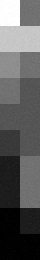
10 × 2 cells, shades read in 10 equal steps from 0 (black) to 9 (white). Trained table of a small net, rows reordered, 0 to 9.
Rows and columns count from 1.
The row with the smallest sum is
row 10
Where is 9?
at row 1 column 1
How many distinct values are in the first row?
2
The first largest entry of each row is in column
1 1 1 1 1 2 2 2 2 1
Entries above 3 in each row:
2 2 2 1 0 0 1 1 0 0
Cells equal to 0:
3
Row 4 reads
4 3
